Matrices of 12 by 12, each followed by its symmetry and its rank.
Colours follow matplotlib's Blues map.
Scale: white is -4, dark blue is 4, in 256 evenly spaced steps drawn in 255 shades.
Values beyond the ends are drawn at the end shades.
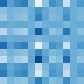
neither, rank one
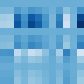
neither, rank one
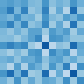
symmetric, rank two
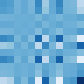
symmetric, rank one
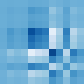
symmetric, rank one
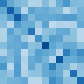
symmetric, full rank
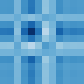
symmetric, rank one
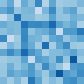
symmetric, full rank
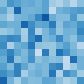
neither, full rank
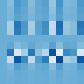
neither, rank one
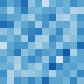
symmetric, full rank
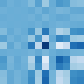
symmetric, rank one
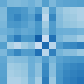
symmetric, rank two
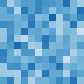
neither, full rank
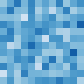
neither, full rank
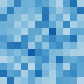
symmetric, full rank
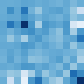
symmetric, rank two
